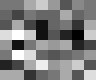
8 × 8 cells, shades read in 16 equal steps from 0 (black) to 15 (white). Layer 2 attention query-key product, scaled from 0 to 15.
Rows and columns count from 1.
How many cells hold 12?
4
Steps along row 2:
down up down same up down up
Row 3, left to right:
5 10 4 1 6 7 3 10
